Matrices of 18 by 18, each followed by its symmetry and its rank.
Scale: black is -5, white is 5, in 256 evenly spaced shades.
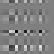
neither, rank one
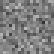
neither, full rank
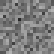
symmetric, full rank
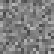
antisymmetric, full rank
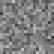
antisymmetric, full rank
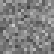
neither, full rank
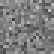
neither, full rank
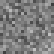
symmetric, full rank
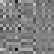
neither, rank three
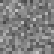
neither, full rank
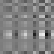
neither, rank one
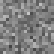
neither, full rank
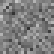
symmetric, full rank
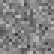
neither, full rank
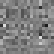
neither, rank three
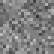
antisymmetric, full rank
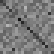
symmetric, full rank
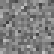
antisymmetric, full rank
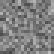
antisymmetric, full rank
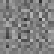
neither, rank three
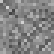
symmetric, full rank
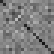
symmetric, full rank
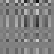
neither, rank one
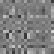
neither, rank three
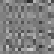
neither, rank three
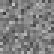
antisymmetric, full rank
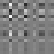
neither, rank one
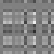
neither, rank one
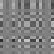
neither, rank one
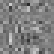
neither, rank three
